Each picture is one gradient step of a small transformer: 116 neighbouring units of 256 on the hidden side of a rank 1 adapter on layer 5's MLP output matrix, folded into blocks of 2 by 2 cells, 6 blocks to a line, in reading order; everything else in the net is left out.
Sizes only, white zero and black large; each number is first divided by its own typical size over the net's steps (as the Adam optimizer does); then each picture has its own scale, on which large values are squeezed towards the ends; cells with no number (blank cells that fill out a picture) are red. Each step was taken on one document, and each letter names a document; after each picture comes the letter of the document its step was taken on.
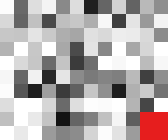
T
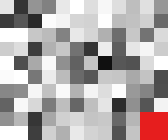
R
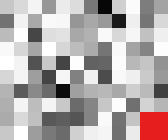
T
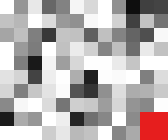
R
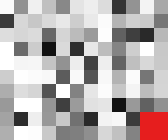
R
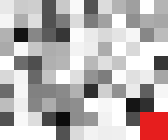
T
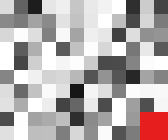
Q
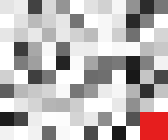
Q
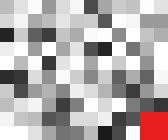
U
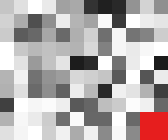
U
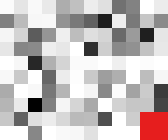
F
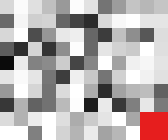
F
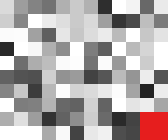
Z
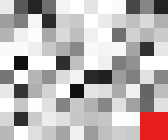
Q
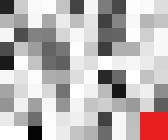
F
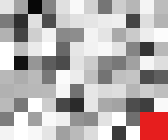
R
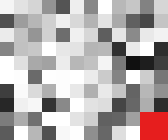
R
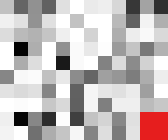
Q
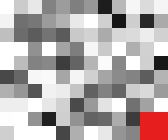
T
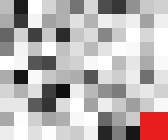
U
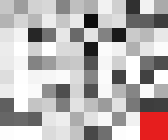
U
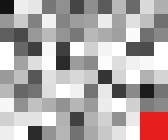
Z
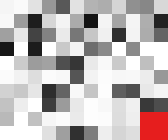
U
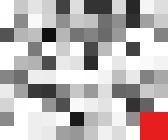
T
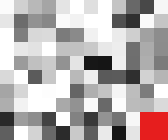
Q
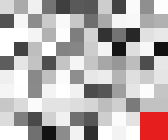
R
